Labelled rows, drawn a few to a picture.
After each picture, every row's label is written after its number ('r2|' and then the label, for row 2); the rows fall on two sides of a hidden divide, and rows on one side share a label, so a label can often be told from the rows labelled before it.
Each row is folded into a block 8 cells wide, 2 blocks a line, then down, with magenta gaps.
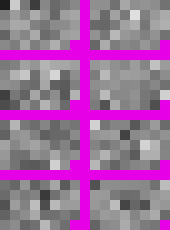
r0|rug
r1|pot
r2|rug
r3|rug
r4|rug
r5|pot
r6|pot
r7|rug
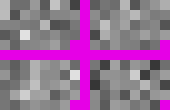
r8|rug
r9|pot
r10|pot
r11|pot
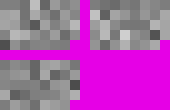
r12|rug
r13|rug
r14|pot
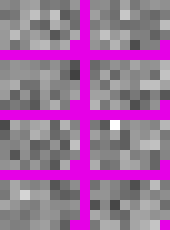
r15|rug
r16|rug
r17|rug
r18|pot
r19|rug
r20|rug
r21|rug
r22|pot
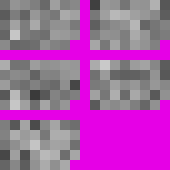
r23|pot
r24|rug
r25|pot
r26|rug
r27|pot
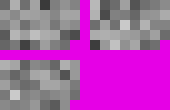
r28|rug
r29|pot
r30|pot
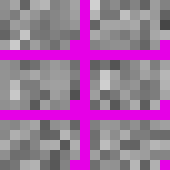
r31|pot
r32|pot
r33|pot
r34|rug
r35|rug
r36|rug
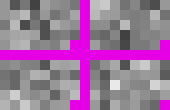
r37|pot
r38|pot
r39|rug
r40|rug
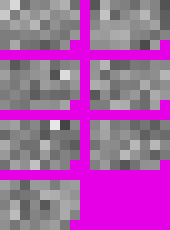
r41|pot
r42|rug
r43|pot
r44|pot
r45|rug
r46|rug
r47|pot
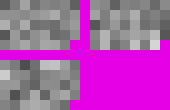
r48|rug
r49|pot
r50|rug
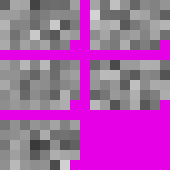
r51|rug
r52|rug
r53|pot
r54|rug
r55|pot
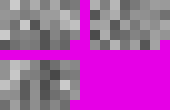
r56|rug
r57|pot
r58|rug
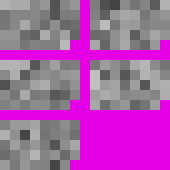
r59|pot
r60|pot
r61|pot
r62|rug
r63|rug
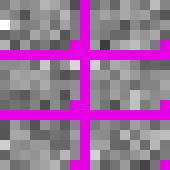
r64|rug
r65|rug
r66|rug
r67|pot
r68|rug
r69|rug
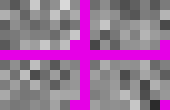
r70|pot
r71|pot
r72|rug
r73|rug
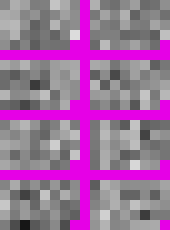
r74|rug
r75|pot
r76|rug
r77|rug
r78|rug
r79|pot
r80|rug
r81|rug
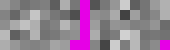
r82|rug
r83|rug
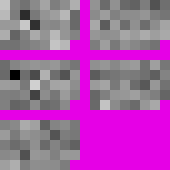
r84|rug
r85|rug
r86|pot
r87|pot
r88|pot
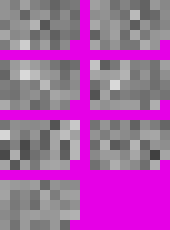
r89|pot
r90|pot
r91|rug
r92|pot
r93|pot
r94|rug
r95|rug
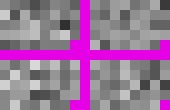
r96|pot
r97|rug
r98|pot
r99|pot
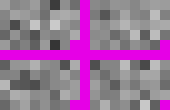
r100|pot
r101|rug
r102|rug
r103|rug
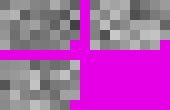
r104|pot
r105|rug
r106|pot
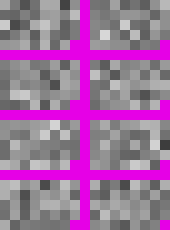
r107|pot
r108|pot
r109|rug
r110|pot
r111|pot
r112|rug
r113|rug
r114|pot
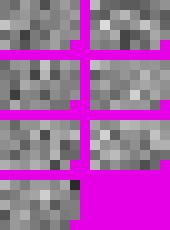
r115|rug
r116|pot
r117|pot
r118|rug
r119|pot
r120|rug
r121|rug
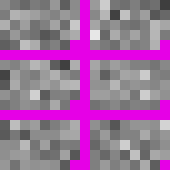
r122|rug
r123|rug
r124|rug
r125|rug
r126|rug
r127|pot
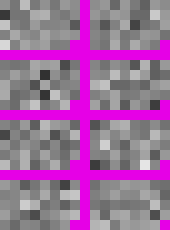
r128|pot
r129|pot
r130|rug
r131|rug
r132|pot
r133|rug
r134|pot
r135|rug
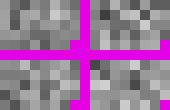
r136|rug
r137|pot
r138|rug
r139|rug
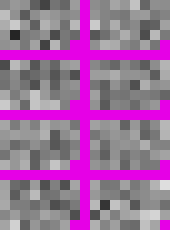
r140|rug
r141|rug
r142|rug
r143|pot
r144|pot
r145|pot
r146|pot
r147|pot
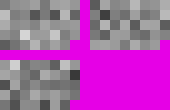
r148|rug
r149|pot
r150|rug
